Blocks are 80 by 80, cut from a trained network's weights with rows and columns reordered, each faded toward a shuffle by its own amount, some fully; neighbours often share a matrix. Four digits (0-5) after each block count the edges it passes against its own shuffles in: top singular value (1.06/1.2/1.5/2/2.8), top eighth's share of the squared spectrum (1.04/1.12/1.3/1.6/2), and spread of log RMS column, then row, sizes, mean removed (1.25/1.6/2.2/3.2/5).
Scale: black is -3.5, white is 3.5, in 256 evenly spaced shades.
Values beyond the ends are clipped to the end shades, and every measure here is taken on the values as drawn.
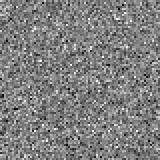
0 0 0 0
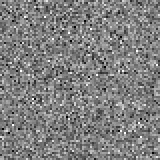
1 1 0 0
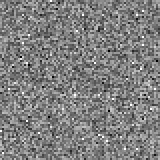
0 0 0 0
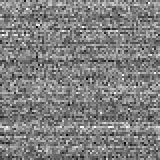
4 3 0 2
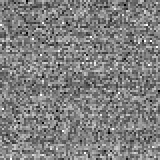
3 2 0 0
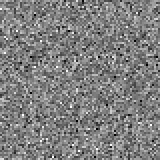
1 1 0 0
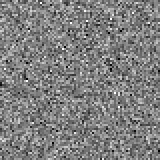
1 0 0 0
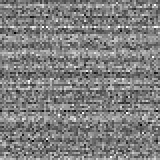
4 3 0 2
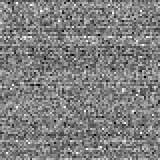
3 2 0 1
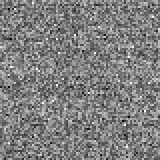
1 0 0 0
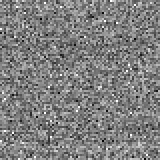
1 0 0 0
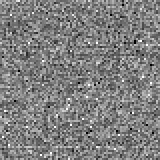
1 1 0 0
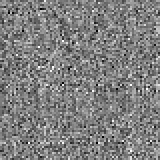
3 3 1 2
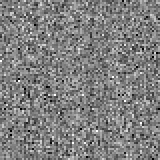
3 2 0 1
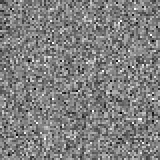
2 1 0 0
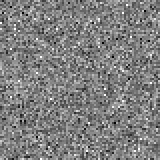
0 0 0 0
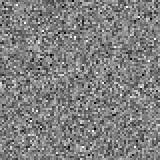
0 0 0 0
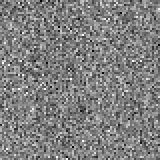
2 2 0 0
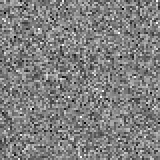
0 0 0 0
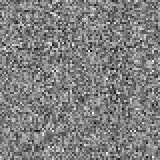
3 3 0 1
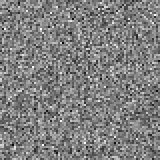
1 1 0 0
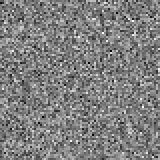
2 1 0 0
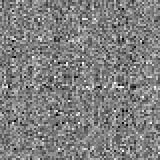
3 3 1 2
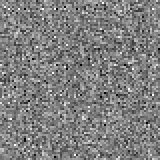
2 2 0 1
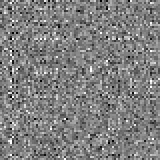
4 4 3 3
